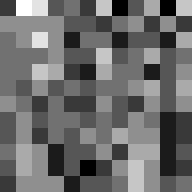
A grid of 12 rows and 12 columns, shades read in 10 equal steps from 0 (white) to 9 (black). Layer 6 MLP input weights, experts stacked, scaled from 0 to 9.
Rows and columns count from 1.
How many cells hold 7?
17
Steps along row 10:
down up up down same down up down same up down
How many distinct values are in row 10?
6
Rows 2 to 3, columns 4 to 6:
4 6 6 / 4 8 5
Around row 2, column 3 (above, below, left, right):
1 1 4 4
